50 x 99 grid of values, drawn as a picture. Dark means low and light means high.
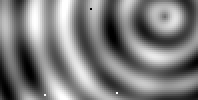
Rings spread out from the top right. Three lone cells stand out: two far higher and one far lower than their neighbours. Overall the values sit about 50% of the way up the scale. The halves do not mirror each other.
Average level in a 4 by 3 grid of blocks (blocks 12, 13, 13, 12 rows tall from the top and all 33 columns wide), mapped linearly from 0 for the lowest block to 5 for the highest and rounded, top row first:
5 3 2
4 1 1
0 3 2
1 3 2
